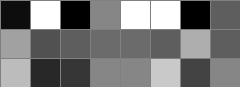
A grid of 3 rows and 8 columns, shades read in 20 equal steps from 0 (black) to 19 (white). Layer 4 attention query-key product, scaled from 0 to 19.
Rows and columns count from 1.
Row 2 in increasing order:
6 7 7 7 8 8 12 13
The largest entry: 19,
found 3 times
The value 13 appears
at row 2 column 7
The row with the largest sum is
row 1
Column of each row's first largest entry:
2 7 6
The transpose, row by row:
1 12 14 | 19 6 3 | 0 7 4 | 10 8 10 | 19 8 10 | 19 7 15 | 0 13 5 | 7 7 10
